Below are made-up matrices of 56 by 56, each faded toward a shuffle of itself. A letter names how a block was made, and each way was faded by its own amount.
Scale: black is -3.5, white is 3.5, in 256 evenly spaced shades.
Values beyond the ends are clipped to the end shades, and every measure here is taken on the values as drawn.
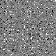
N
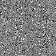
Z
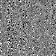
Z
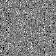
Z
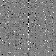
N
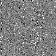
Z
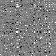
N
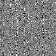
Z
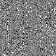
Z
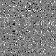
N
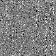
Z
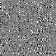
N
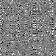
N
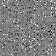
N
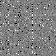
N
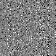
Z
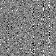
Z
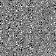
Z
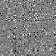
N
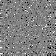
N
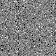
Z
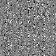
Z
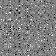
N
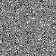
Z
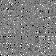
N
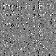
N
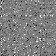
N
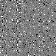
N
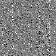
Z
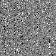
Z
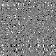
N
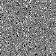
Z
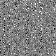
Z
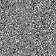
Z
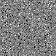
Z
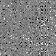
N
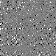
N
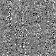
Z
